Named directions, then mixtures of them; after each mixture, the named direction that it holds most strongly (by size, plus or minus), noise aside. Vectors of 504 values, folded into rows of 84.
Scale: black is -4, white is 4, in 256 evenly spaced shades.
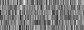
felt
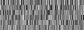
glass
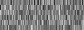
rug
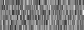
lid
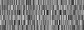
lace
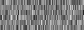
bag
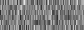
felt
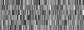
lid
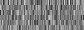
glass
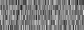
felt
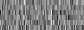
felt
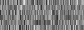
felt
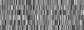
lace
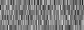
rug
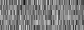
felt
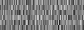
lace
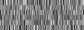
felt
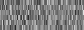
lid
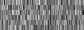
lid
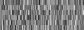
lid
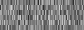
rug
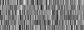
felt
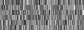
lid
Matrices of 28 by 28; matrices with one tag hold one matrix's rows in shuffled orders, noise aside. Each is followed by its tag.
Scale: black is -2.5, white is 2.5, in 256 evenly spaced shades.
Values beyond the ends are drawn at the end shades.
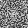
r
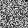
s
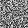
s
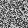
r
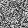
r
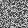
r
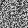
r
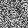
r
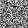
s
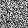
s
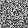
s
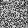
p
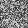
p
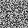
s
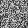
p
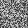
p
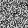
s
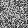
p
